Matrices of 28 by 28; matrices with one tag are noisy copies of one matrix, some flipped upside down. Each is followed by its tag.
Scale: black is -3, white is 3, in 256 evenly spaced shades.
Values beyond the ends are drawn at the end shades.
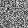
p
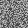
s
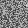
s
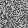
s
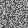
s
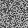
s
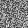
s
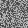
s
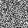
s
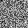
p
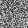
s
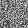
p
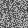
s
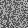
s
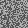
s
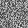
p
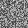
p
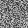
s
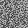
s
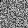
p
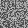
p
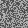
s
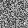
p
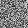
p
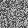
p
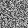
p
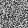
s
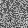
s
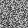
s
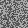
s
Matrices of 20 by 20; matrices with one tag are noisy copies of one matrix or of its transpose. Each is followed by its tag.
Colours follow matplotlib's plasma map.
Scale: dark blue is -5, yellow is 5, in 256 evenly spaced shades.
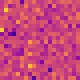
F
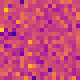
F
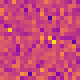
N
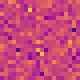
N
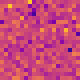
F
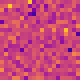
F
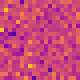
F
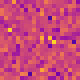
N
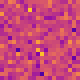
N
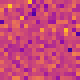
F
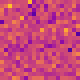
F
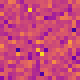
N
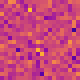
N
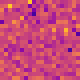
F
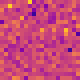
F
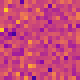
F
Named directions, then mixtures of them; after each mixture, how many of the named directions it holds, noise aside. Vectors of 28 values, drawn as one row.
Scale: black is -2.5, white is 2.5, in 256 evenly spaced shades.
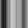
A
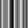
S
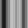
one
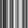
two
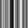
one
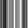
two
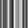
two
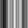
two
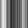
one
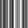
two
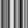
one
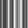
two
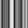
one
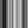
two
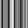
one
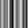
one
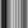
one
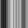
one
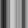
one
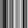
two
